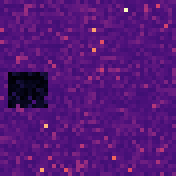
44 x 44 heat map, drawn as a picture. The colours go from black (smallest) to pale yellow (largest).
There is no overall slope. Most values sit low, with a long tail of high ones. In the middle left lies a patch that is lower than the rest. The ninth with the lowest average is the middle left.
